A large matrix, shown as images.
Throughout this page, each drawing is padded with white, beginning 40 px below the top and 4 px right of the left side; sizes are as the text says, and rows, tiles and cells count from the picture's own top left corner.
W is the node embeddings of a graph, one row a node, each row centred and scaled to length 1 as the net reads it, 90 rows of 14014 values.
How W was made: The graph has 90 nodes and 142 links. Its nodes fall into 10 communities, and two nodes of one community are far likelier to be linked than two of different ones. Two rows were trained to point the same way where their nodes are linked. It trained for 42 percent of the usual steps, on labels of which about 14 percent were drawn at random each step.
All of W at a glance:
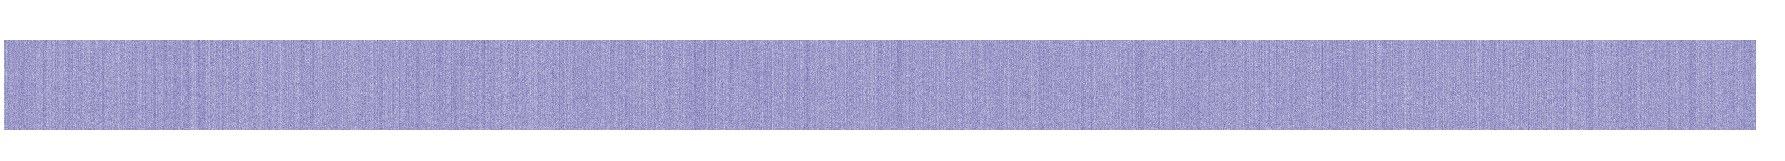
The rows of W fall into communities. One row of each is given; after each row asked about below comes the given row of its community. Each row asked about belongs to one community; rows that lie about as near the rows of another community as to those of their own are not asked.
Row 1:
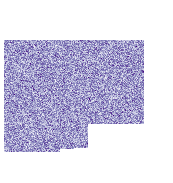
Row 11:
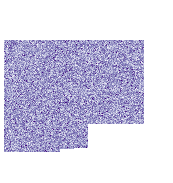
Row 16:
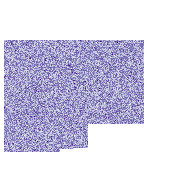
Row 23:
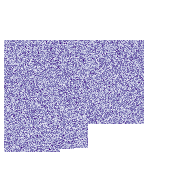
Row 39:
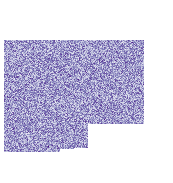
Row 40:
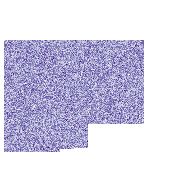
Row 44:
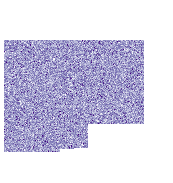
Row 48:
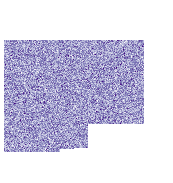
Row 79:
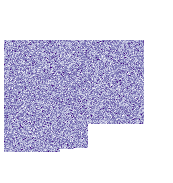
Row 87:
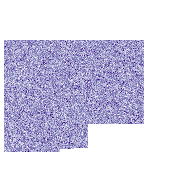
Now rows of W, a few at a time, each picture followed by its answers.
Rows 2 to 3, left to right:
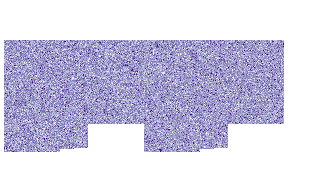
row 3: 87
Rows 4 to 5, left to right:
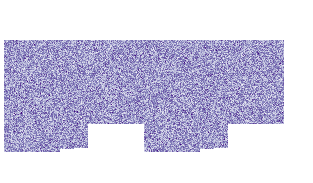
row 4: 1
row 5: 1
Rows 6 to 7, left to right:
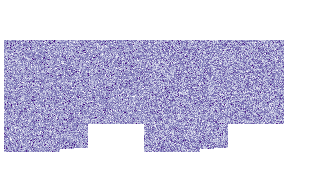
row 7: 1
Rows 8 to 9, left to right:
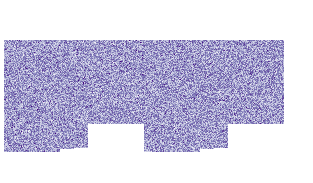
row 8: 48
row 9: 39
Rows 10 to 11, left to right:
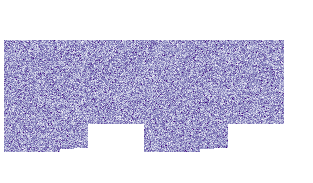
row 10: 40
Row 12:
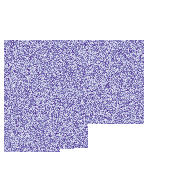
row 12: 1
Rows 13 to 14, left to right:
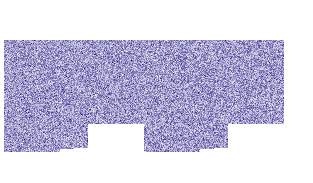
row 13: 79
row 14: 48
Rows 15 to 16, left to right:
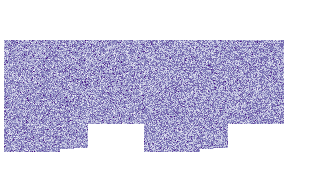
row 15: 11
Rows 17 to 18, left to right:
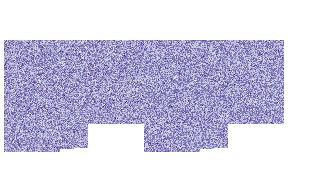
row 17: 40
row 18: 48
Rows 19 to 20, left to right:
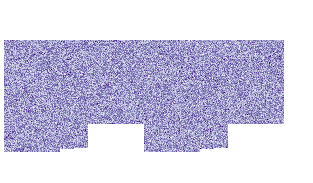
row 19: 1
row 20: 1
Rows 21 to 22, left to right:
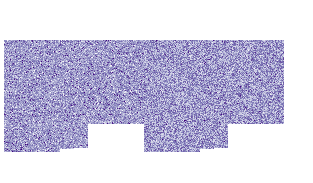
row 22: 1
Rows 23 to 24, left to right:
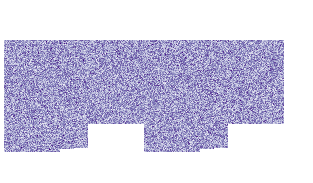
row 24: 48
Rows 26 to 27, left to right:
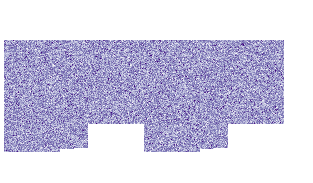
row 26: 44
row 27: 79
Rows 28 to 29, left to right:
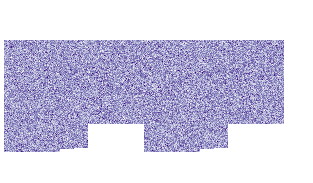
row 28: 87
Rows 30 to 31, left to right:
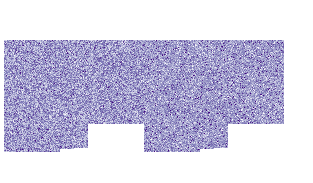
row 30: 23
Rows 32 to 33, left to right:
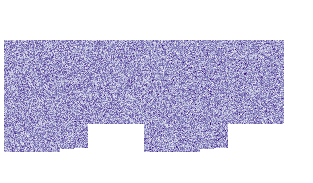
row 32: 39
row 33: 23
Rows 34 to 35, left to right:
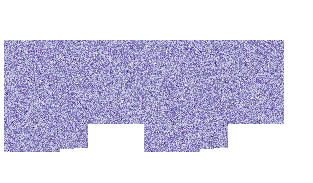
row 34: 39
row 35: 23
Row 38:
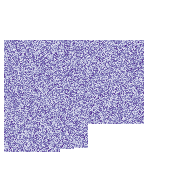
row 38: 48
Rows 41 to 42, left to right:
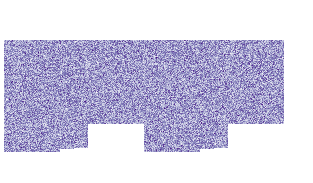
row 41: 23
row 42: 23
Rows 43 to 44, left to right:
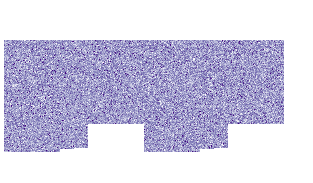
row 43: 87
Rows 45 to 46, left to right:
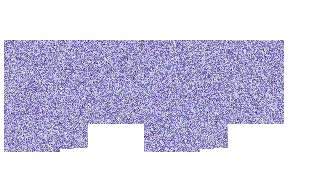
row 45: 16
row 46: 39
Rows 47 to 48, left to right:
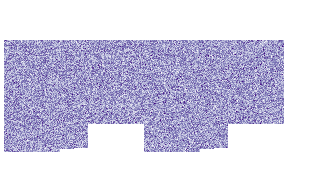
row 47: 44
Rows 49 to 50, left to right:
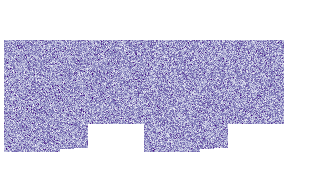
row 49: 87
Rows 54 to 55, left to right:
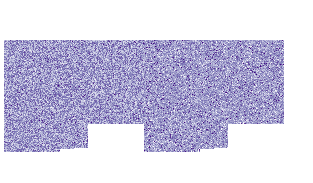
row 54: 39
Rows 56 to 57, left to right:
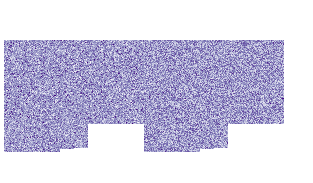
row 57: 79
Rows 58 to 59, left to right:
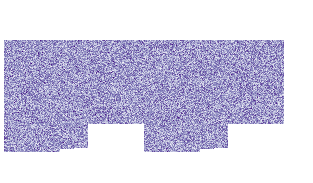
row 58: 79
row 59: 87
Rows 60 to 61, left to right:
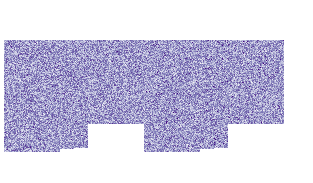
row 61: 39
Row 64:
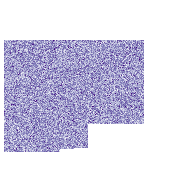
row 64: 11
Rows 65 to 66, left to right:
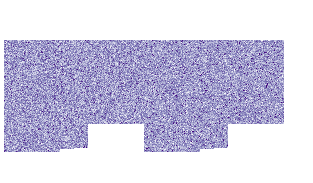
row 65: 79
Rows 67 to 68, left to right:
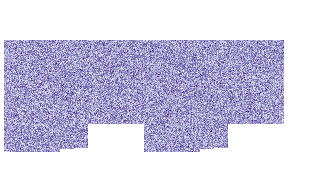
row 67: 39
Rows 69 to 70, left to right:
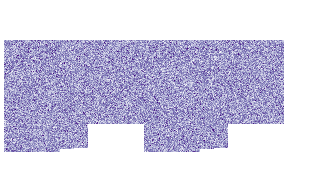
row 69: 44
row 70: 44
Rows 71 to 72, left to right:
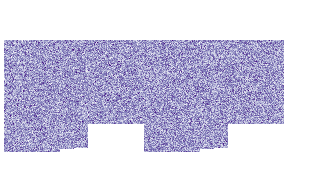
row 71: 23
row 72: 79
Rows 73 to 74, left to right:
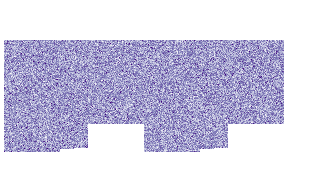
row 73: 44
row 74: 23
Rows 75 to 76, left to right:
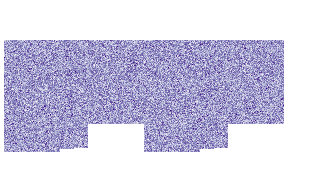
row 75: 48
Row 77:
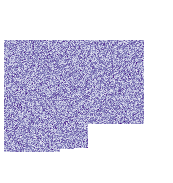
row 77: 39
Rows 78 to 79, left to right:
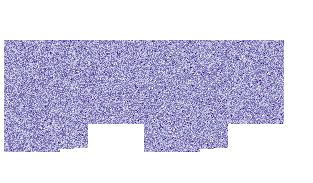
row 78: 48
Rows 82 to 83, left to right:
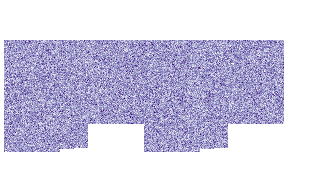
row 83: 44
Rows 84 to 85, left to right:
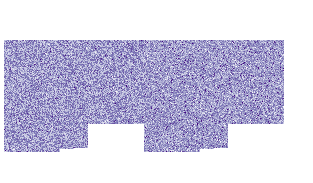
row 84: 16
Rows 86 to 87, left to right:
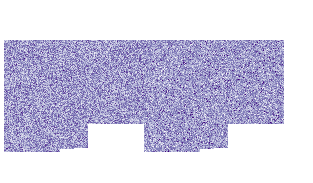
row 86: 1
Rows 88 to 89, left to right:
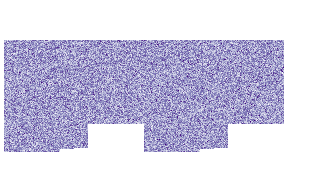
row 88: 11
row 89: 79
